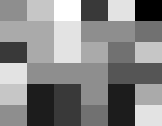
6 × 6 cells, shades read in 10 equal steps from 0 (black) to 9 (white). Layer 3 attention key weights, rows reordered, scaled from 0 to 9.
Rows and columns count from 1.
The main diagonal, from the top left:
5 6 8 5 1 8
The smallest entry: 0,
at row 1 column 6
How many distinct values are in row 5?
5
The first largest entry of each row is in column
3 3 3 1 1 6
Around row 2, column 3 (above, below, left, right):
9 8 6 5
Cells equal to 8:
5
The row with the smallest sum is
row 6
